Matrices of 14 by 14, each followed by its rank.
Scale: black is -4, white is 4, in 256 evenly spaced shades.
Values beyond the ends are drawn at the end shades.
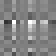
one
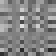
two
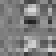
two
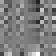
two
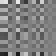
one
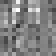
two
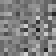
three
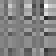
one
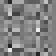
two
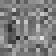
three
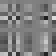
one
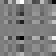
one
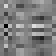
two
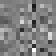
three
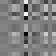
one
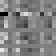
two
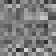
three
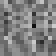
three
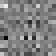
three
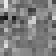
three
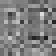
three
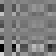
one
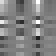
one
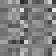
two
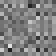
three
